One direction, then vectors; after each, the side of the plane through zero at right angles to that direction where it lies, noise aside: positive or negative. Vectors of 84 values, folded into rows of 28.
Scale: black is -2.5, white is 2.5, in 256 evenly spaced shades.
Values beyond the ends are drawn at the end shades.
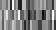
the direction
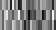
positive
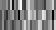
negative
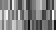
positive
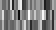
negative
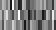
positive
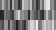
positive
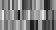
negative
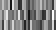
positive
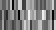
negative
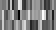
negative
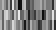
positive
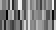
negative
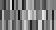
negative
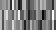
positive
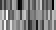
positive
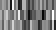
positive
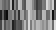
negative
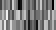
positive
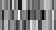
positive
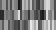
positive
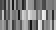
negative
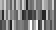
positive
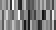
positive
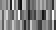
positive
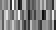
positive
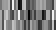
positive
